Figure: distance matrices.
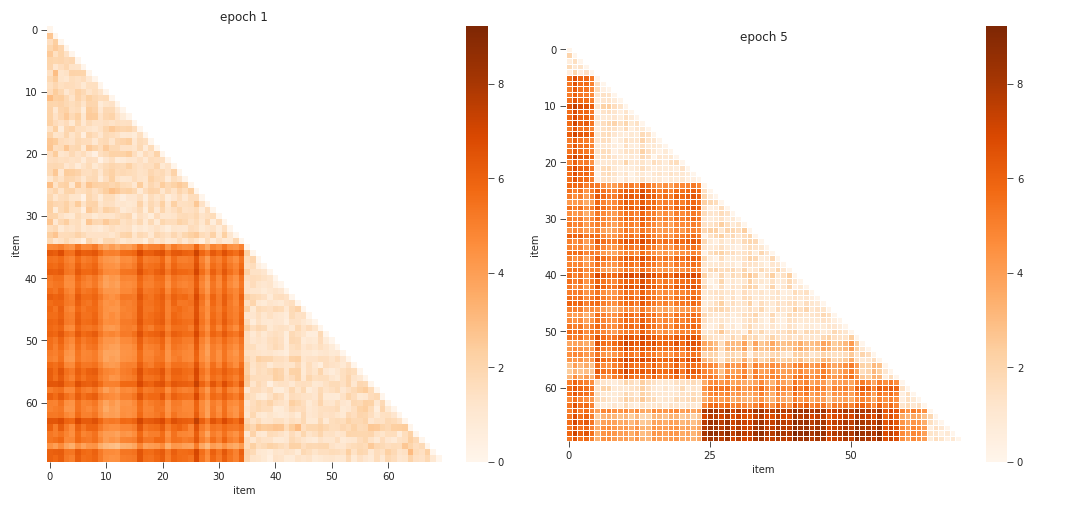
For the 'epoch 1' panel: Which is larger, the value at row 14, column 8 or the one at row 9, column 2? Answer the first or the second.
the first
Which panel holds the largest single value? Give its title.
epoch 5
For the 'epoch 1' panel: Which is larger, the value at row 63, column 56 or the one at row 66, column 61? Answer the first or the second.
the first
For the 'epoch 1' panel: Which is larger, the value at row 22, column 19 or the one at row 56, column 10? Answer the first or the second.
the second
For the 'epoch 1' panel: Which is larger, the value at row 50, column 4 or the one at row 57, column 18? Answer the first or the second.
the second
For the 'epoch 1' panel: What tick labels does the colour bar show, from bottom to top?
0, 2, 4, 6, 8
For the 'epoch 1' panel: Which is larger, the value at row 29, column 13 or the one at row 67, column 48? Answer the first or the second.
the second
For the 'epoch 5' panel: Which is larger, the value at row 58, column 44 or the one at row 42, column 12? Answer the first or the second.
the second
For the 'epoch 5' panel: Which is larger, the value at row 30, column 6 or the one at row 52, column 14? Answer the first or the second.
the second
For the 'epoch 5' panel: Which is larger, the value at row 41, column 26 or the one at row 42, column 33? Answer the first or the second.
the second
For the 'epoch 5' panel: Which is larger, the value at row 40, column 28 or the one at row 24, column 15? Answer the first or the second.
the second
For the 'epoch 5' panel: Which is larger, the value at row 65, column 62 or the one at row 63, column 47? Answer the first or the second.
the second
